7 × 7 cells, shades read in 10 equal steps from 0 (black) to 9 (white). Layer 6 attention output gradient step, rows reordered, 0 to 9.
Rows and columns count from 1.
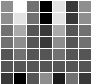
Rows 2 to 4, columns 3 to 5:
4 0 8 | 3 2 6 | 3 2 5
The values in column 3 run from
3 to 4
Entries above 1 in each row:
6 6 7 7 7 7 5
